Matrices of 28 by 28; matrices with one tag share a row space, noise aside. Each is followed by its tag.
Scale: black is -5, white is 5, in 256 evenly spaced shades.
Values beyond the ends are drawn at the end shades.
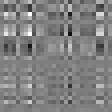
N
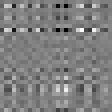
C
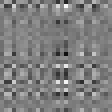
C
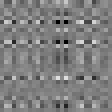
C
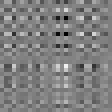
C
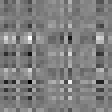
N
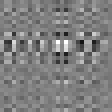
C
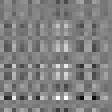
C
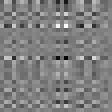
C
